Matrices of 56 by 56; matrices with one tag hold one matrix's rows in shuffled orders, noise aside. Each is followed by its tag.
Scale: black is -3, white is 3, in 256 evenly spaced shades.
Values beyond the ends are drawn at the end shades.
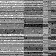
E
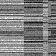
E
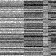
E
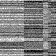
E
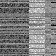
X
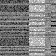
X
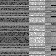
X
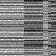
E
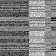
X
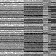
E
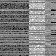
X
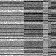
E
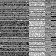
X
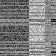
X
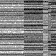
E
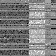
X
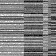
E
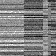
E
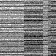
E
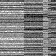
E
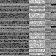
X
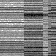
E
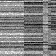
E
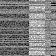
X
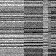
E
